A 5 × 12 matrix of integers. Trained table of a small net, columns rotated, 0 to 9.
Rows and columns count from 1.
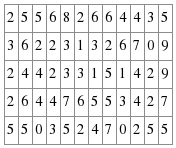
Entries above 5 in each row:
4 4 1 4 1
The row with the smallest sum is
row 3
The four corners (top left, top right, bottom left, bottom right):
2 5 5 5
